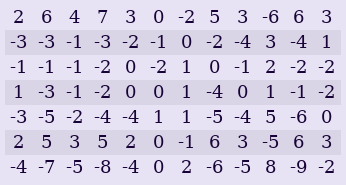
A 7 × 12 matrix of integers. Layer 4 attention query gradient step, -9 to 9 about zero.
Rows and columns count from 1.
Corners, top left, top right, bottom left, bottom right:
2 3 -4 -2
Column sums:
-6 -8 -3 -7 -5 -2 2 -6 -8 8 -10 1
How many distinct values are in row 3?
5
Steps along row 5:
down up down same up same down up up down up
